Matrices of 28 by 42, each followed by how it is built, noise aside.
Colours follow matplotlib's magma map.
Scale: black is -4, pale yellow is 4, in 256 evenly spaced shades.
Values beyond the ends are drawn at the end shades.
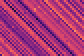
Toeplitz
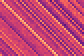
Toeplitz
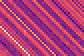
Toeplitz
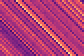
Toeplitz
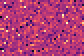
noise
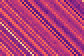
Toeplitz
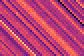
Toeplitz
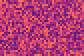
noise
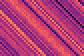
Toeplitz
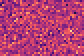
noise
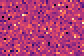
noise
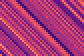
Toeplitz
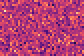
noise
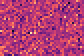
noise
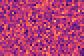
noise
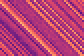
Toeplitz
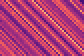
Toeplitz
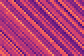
Toeplitz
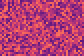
noise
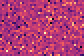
noise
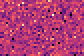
noise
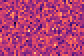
noise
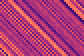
Toeplitz
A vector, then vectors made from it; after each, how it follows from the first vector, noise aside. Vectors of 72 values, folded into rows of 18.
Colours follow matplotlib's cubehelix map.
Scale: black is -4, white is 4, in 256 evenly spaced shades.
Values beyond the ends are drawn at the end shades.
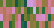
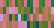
reversed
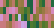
reversed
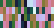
scaled up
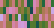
reversed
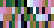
scaled up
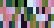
scaled up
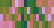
sign-scrambled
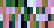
scaled up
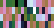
scaled up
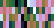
scaled up
